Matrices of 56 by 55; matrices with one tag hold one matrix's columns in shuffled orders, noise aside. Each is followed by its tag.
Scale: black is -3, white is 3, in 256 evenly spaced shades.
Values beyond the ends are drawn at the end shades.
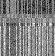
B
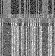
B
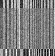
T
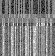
B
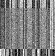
T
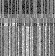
B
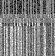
B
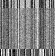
T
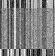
T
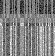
B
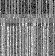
B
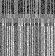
B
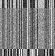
T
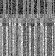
B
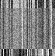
T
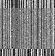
T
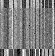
T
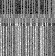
B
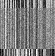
T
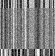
T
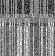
B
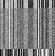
T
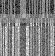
B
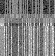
B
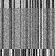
T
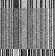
T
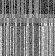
B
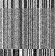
T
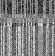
B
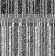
B
